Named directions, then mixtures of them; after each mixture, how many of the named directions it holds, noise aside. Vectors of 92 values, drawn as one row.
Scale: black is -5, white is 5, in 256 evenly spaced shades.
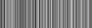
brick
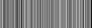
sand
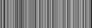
two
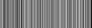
one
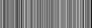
one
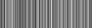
one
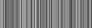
two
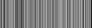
two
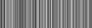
one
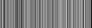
two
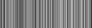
two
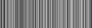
two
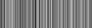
one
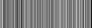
one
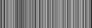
two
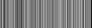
two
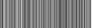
one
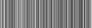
two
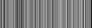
two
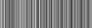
one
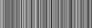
two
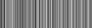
one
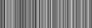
one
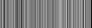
two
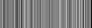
one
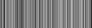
two
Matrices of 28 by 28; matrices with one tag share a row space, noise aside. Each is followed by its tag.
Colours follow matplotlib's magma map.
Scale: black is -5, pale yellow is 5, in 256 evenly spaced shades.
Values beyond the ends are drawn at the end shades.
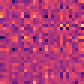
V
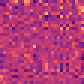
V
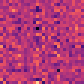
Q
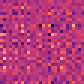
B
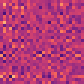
B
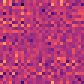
B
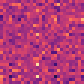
Q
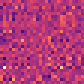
B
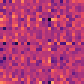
B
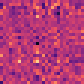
Q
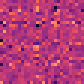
Q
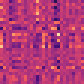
Q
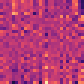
V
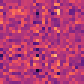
Q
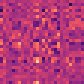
Q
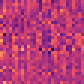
B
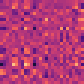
V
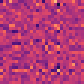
Q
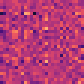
V
